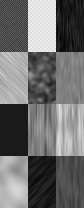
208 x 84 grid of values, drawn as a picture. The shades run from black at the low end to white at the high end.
The table splits into 4 rows of 3 panels. Panel 1,1: low, checkered. Panel 1,2: very high, checkered, faint in contrast. Panel 1,3: very low, streaked downward, faint in contrast. Panel 2,1: high, slanting down to the right, faint in contrast. Panel 2,2: low, blotchy. Panel 2,3: middling, streaked downward, faint in contrast. Panel 3,1: very low, flat. Panel 3,2: middling, streaked downward. Panel 3,3: high, streaked downward. Panel 4,1: high, smooth. Panel 4,2: very low, slanting up to the right, faint in contrast. Panel 4,3: low, streaked downward, faint in contrast.
